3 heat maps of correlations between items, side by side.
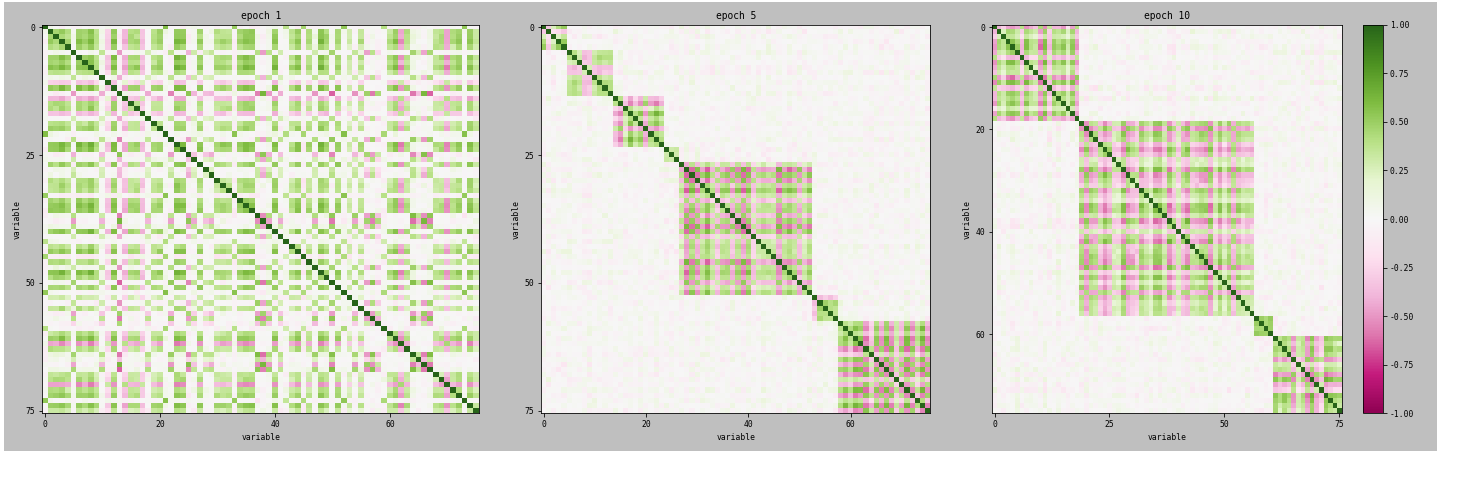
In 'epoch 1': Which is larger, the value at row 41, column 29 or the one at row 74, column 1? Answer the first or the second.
the second
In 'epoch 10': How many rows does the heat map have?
76
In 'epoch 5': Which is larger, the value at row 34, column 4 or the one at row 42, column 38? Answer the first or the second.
the second
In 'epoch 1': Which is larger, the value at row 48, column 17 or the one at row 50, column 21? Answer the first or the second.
the second
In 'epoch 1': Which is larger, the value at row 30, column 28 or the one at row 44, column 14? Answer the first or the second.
the first
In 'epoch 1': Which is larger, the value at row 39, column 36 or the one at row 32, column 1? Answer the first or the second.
the second
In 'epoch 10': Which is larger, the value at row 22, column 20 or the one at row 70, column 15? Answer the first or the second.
the second
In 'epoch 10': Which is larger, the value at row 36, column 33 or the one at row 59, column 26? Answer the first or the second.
the first
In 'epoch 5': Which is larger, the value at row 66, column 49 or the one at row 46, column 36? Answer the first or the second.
the first
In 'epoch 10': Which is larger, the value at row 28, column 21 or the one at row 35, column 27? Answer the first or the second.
the first
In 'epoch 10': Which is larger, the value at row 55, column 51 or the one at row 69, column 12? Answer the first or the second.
the first
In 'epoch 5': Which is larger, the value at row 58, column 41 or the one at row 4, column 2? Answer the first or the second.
the second
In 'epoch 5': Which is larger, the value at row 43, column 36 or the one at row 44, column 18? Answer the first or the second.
the first
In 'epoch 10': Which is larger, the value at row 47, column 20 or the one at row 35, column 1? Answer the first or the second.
the first
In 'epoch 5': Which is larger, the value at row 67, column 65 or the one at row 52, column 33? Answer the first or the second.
the first
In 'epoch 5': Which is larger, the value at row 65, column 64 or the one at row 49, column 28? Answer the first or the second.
the first
